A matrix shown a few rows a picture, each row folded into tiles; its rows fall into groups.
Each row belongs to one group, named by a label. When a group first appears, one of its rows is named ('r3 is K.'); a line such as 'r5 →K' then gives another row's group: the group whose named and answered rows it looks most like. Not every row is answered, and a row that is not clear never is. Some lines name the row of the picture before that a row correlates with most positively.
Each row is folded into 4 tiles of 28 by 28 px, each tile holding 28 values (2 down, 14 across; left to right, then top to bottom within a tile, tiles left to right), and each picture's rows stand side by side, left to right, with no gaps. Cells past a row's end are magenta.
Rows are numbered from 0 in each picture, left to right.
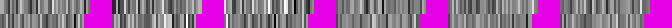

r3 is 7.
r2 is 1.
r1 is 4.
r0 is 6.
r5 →7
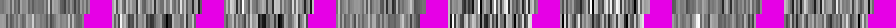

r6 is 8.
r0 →8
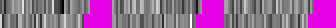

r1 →1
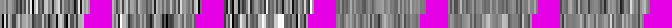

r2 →4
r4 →4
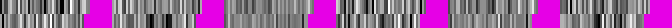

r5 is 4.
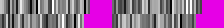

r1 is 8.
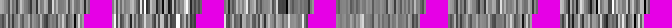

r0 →6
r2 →1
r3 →8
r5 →6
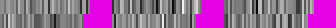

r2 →7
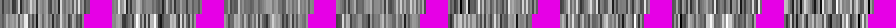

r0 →8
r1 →8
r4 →8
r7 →6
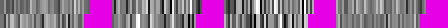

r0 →8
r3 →1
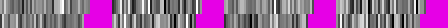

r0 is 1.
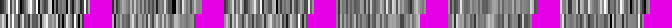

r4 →4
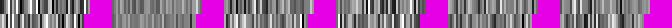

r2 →8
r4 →6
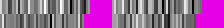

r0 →1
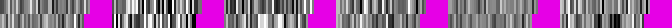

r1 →7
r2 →4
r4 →6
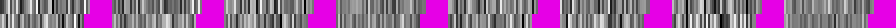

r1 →4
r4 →6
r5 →4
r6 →8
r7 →1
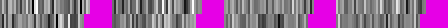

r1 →7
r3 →1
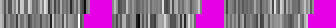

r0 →1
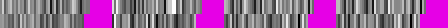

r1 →1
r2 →6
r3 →6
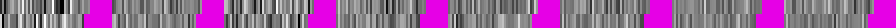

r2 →6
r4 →4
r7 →1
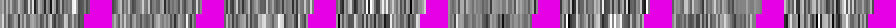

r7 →8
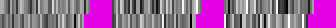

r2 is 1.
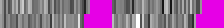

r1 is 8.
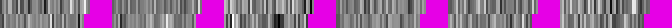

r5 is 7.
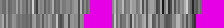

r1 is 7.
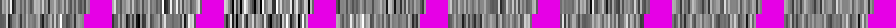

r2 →6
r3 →8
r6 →6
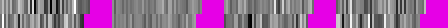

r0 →7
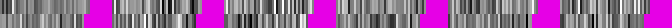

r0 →4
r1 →7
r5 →8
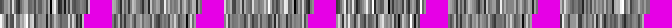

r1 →6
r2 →1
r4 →6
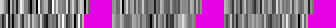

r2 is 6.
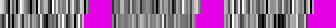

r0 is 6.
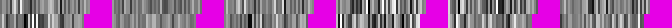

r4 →4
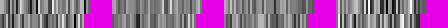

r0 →6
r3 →7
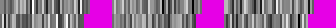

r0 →7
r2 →6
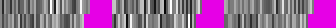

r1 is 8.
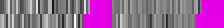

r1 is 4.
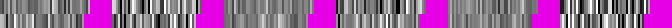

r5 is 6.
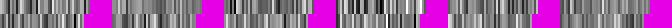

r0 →6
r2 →4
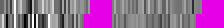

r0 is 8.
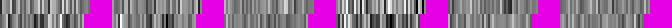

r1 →4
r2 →1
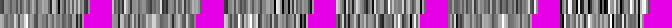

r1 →4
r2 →8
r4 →4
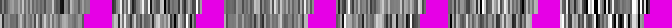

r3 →4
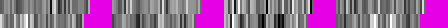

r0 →8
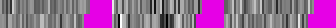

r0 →4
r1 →4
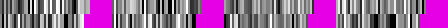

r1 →7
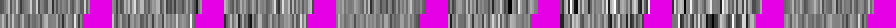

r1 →1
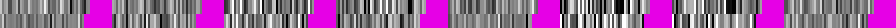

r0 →1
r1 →8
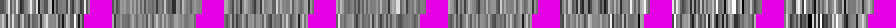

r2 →6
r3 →1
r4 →6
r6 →1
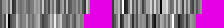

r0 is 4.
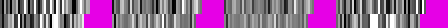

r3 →4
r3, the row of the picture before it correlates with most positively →0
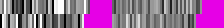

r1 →8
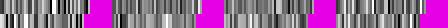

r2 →8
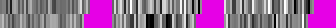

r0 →4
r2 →1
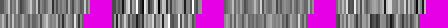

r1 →7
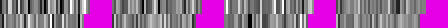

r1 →7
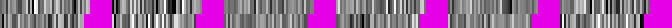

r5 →7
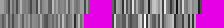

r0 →6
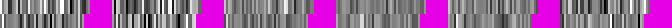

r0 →1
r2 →1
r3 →8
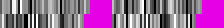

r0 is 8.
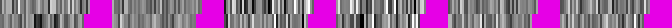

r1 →4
